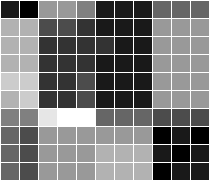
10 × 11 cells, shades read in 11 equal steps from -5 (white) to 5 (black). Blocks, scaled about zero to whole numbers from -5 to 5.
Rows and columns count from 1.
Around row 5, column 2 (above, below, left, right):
-2 -3 -3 3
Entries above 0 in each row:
8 6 6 6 6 6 6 5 5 5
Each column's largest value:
4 5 3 3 3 4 4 4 5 5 5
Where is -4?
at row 7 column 3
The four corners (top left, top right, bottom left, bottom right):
4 1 1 4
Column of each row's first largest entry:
2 6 7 6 6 6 9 9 10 9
